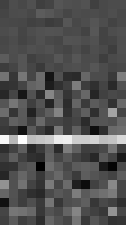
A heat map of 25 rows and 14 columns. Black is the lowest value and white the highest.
Average level on the scale: 30%. Seam: horizontal, 30% of the way down, the top part calmer. Histogram: skewed, a long tail of high values. Odd lines: row 16. Slope: none.
